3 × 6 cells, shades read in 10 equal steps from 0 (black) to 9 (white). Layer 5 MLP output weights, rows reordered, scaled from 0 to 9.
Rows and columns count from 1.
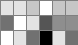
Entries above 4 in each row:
6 4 3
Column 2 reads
8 9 8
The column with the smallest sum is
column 4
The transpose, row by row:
8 4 9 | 8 9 8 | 7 8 4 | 9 3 0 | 7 5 8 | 7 5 4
